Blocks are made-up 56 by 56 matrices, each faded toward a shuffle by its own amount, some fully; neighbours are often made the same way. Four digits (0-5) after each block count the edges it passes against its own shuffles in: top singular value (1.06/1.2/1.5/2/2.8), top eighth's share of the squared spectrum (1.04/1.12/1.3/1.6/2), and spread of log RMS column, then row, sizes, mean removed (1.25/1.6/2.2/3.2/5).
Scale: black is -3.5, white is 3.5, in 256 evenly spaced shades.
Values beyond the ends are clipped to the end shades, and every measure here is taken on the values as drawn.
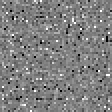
2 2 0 1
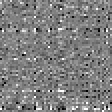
4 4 2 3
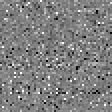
3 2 0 1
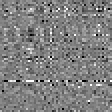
4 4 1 3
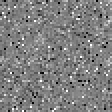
2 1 0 0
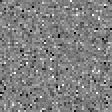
0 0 1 0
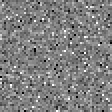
0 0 0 0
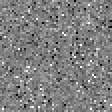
0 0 0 0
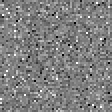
0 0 1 0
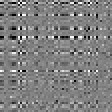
5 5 3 4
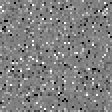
2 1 0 0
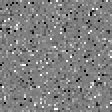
1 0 0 0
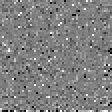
3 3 0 1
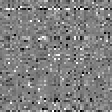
4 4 1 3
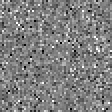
0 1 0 0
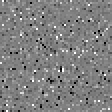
1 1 0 0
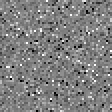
1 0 0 0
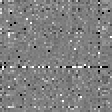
3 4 1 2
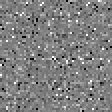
2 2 0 1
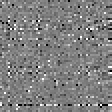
4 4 2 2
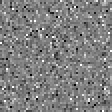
1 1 1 0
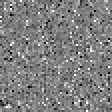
1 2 2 1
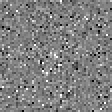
1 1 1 1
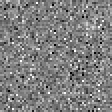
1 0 2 0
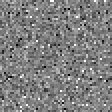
0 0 0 0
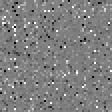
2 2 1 0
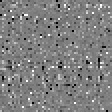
3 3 1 1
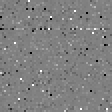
2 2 0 1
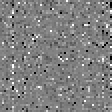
4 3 2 1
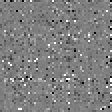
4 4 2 2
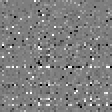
4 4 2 2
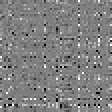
4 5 3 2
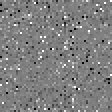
2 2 0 0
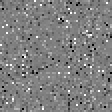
2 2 1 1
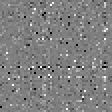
4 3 1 1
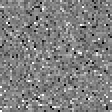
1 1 0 0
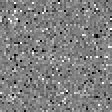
2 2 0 0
